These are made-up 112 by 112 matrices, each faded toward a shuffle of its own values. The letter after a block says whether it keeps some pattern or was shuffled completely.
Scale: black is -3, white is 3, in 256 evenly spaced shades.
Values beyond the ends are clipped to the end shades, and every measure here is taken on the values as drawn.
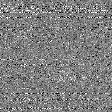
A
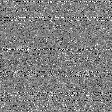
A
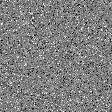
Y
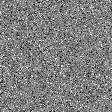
Y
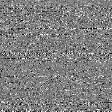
A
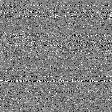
A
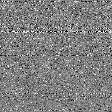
A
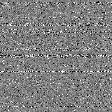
A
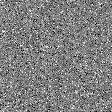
Y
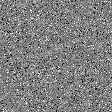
Y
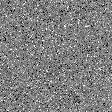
Y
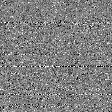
A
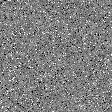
Y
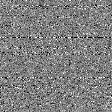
A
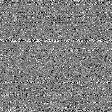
A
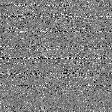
A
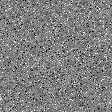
Y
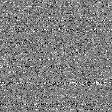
A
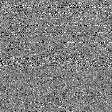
A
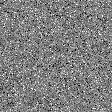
Y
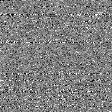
A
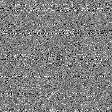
A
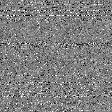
A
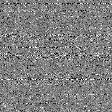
A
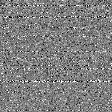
A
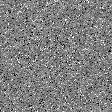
Y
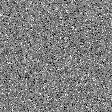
Y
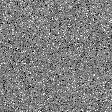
Y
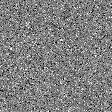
Y
